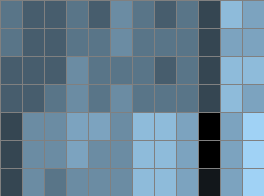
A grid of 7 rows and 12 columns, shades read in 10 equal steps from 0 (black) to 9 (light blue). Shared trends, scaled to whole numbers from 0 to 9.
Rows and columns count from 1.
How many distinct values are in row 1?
6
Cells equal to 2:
0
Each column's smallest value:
3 4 4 5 4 5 5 4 5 0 7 7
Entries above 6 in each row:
2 2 2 2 7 6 5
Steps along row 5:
up same up same down up same down down up up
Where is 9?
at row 5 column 12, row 6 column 12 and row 7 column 12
